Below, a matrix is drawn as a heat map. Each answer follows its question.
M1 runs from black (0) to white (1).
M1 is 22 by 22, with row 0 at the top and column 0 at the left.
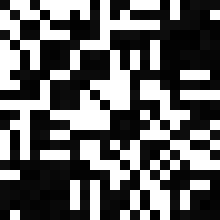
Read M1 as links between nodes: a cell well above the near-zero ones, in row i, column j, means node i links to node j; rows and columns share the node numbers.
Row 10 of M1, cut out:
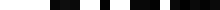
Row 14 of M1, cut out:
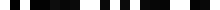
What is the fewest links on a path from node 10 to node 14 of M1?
2
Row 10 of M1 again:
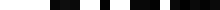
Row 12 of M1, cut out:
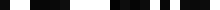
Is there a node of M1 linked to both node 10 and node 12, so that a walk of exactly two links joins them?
yes
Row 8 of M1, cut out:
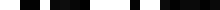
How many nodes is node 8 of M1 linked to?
9
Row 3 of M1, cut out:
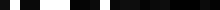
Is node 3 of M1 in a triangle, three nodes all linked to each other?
yes
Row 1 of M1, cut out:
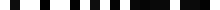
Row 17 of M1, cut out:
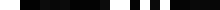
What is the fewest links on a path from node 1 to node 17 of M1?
1
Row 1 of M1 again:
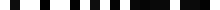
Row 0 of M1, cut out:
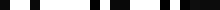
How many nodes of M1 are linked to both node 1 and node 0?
6
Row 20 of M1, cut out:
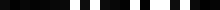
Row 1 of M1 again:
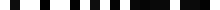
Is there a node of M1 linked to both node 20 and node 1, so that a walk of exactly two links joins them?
no
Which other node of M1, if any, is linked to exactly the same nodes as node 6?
node 5
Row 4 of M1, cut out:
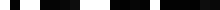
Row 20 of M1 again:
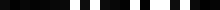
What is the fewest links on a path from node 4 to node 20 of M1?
2
